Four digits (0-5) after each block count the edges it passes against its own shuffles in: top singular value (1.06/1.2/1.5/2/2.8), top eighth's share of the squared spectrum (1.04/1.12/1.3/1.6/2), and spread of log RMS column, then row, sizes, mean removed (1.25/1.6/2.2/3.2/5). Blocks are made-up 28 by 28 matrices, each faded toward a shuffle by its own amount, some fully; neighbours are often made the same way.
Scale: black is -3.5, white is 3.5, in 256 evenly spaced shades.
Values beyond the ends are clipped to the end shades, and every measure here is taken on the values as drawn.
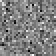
1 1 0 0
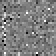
2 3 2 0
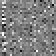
3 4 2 0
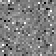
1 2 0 0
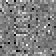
2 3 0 0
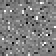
0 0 0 0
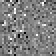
1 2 1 0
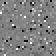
0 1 0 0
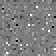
0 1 0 0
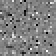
1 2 1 0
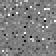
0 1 0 0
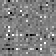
2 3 1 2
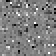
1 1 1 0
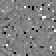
1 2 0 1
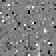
0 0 0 0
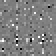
2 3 1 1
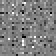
2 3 2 2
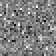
0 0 0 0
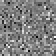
0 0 0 0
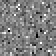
0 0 0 0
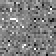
1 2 0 2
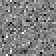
1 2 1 0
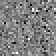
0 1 0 0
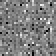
1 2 2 1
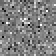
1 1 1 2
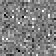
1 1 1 0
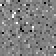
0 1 0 0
